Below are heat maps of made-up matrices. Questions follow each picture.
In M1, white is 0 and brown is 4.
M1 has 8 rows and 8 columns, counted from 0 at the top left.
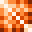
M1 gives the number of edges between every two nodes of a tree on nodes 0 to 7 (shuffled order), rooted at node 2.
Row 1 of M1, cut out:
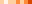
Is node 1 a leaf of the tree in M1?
no
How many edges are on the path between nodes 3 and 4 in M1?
3
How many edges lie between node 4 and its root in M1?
1
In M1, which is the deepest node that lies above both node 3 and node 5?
1
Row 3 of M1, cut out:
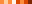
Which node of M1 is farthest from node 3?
7
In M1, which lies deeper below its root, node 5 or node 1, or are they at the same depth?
node 5
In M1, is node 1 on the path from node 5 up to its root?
yes
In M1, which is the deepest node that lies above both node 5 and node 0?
1
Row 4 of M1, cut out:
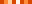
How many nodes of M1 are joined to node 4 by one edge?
1
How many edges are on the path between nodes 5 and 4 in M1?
3
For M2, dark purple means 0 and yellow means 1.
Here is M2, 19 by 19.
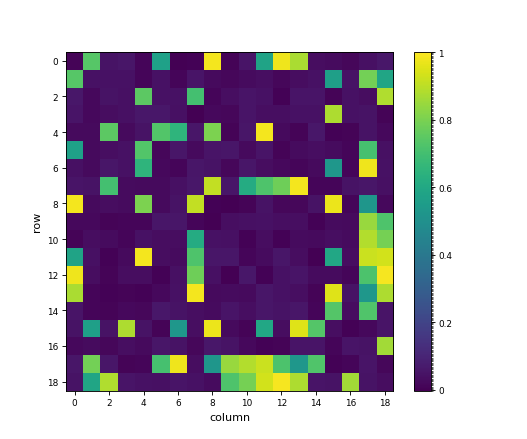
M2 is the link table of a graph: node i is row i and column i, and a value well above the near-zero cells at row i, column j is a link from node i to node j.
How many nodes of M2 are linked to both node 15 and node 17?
6
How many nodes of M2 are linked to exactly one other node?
2
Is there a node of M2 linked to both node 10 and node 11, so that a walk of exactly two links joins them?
yes
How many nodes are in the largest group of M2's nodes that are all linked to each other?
2
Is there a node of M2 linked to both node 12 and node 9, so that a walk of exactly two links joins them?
yes
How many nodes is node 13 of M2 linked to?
5
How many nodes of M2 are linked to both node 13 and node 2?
2
